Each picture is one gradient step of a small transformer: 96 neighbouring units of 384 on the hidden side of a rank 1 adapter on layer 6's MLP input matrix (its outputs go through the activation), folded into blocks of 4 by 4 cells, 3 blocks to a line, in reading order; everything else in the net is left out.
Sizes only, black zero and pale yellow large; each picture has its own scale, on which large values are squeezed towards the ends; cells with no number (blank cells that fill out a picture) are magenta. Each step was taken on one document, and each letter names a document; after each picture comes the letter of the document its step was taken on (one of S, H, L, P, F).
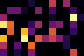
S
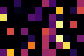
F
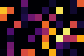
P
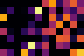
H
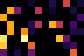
S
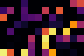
P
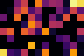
H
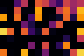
H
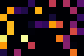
S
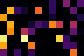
S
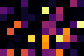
P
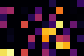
F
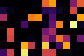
F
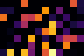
P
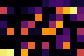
H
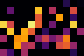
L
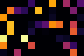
S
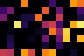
P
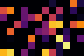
P
